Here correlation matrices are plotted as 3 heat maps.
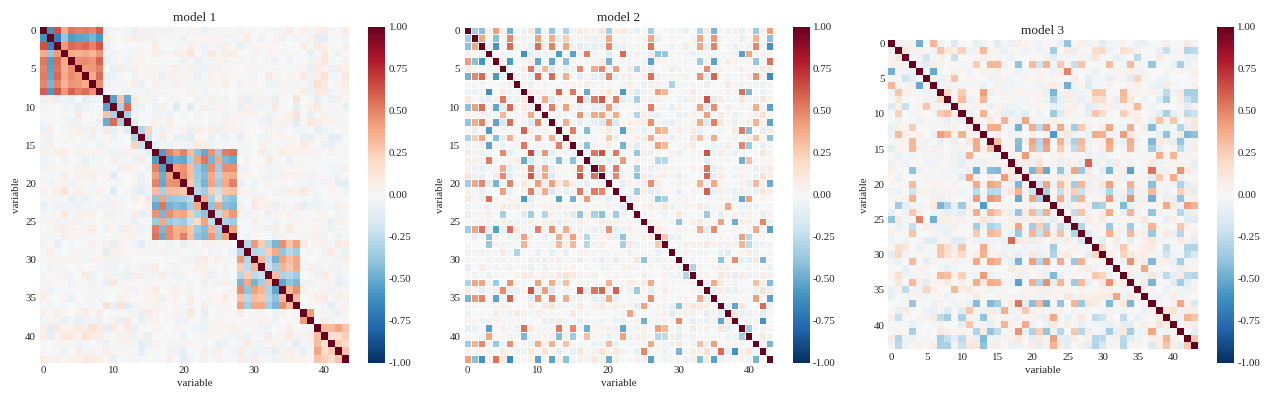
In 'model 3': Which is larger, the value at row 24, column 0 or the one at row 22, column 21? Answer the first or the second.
the first
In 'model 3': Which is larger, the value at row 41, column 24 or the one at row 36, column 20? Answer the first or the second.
the second
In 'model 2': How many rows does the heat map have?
44
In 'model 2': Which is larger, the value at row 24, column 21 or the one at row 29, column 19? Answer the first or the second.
the second
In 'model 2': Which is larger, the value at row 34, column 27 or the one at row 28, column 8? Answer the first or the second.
the second
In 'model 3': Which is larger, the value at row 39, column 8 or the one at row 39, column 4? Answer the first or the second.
the second
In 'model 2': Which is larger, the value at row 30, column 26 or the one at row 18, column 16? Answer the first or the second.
the second
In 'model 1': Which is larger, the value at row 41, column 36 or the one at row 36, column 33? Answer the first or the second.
the first
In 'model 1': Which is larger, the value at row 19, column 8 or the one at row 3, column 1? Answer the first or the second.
the first
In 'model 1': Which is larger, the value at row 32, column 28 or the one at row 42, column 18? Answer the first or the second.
the second
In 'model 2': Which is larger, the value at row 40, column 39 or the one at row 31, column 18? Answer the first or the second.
the second
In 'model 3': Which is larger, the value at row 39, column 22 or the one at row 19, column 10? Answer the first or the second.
the first
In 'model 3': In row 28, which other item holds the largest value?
17
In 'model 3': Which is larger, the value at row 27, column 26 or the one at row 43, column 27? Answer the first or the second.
the second
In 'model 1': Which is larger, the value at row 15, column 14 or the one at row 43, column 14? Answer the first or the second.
the second
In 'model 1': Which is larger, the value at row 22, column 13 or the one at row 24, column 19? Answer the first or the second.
the second
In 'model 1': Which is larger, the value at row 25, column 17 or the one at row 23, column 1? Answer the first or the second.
the first
